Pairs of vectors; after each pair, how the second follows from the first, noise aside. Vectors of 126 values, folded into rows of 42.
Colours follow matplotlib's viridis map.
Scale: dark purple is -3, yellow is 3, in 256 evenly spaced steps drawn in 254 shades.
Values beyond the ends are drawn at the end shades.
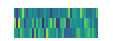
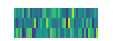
wrapped around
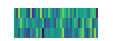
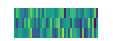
wrapped around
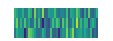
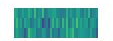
shrunk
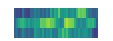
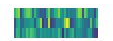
sign-scrambled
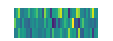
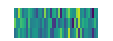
sign-scrambled
